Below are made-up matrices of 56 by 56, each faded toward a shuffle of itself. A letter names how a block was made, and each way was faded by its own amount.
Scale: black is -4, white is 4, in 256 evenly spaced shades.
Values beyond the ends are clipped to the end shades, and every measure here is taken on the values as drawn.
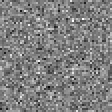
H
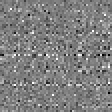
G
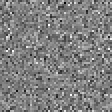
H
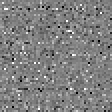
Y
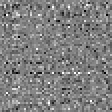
G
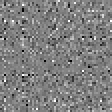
G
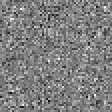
H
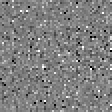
Y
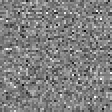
H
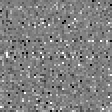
Y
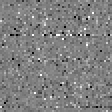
Y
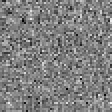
H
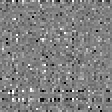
G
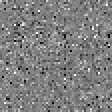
Y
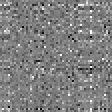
G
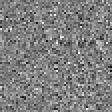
H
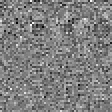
H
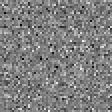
H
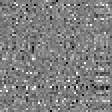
G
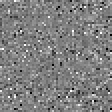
Y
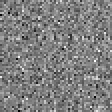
H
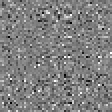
G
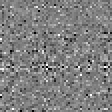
G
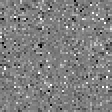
Y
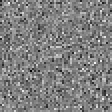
H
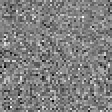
H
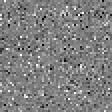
Y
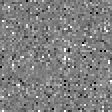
Y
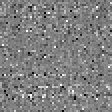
Y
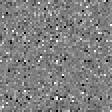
Y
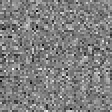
H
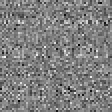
H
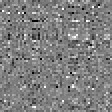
G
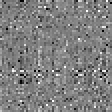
G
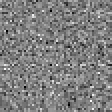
H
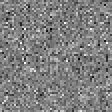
H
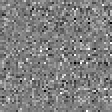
G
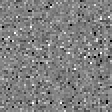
Y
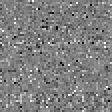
Y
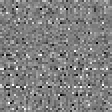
G
